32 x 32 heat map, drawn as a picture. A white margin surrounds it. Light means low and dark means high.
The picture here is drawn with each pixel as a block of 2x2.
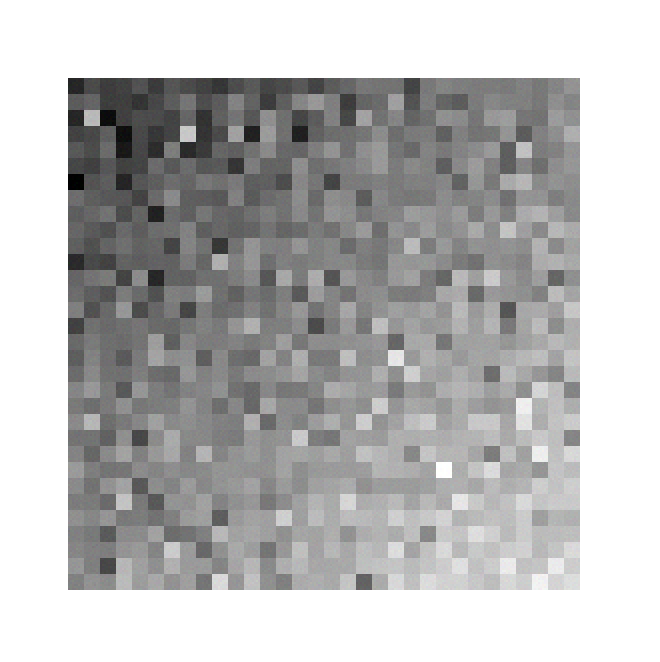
Grain: fine. Mirror symmetry: none. Slope: up to the top left. Ninth with the lowest average: bottom right. Stripes: none. Ninth with the highest average: top left.
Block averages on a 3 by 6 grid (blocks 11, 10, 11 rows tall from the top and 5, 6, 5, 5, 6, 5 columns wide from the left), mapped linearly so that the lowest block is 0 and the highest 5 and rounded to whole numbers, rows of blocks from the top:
544332 / 433221 / 322100
